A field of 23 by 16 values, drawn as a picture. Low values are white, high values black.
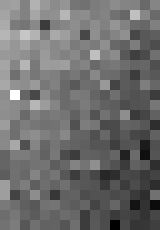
The bottom right is the ninth with the highest average. There is an overall slope up to the bottom right. No regular stripes run through it.
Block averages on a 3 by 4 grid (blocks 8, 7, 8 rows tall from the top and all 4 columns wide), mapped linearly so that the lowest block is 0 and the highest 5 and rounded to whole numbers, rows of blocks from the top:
0113 | 1234 | 2345
